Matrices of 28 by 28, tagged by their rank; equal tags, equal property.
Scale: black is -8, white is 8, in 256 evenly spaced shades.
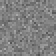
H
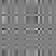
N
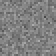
H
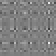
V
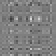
V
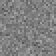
H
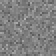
H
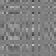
V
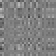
V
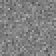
H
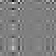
N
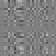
V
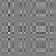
N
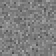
H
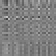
V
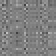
V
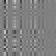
N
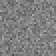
H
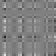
N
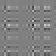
N
